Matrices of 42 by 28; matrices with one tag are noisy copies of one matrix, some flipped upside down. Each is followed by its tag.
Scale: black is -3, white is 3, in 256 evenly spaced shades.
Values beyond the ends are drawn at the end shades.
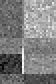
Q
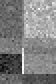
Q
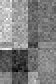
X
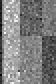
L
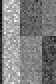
L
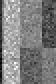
L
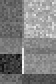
Q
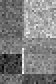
Q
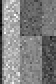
L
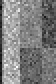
L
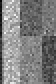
L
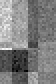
X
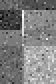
Q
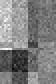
X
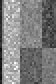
L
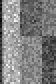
L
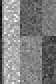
L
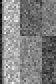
L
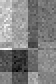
X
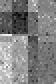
X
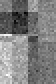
X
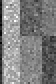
L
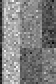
L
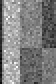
L
